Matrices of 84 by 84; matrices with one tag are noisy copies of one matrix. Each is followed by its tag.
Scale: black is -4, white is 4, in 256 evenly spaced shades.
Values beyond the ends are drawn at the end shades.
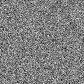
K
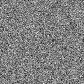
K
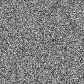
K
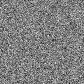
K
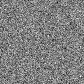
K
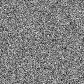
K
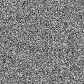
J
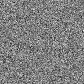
J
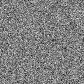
K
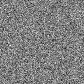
K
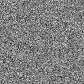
J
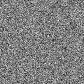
K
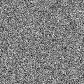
K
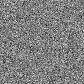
J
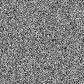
K
